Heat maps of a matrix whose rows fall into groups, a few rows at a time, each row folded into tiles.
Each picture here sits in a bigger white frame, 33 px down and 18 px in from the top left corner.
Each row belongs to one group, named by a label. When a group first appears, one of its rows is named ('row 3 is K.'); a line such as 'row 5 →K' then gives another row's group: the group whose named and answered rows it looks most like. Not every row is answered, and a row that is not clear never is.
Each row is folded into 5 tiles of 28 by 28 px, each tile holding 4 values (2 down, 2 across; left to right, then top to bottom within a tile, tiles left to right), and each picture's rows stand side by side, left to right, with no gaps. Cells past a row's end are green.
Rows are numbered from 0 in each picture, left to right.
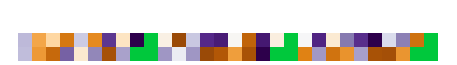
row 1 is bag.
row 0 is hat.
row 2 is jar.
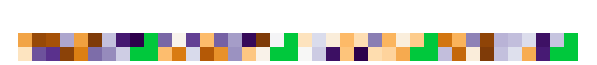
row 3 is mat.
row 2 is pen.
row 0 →bag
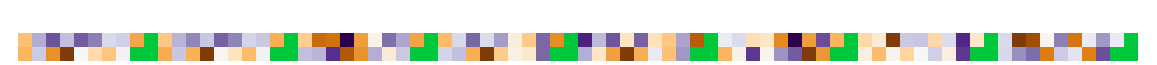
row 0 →jar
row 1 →jar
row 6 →bag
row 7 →bag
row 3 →jar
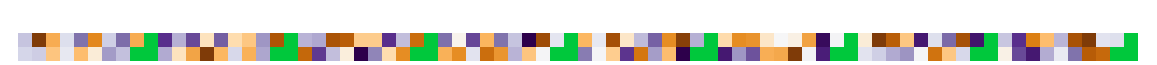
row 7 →pen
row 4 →hat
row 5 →bag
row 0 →bag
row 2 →pen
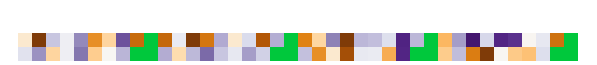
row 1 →hat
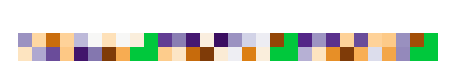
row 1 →jar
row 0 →pen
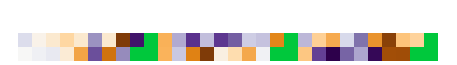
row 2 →pen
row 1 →jar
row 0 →hat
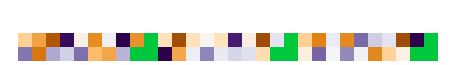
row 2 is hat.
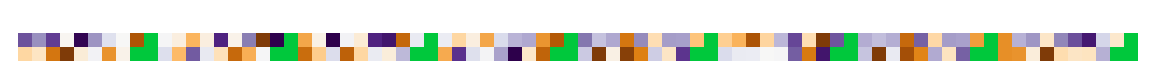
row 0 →jar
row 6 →mat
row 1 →hat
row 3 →pen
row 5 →hat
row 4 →mat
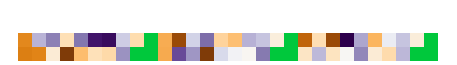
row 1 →bag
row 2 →bag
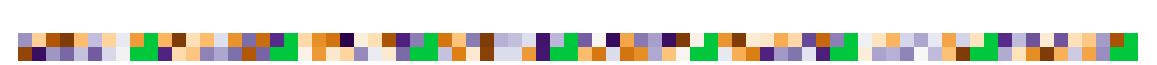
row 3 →mat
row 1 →hat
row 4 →mat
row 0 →pen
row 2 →bag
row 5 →hat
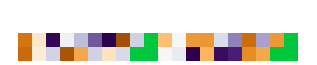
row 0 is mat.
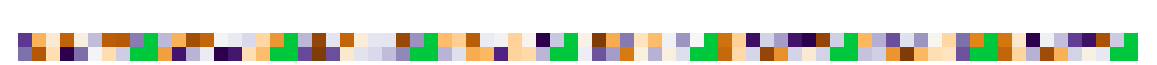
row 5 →mat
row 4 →bag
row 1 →pen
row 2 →hat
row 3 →bag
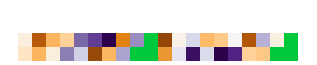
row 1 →pen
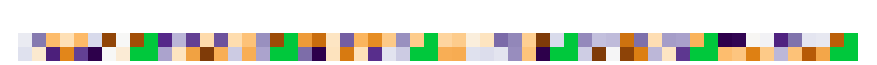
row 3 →hat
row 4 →mat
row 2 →bag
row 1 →jar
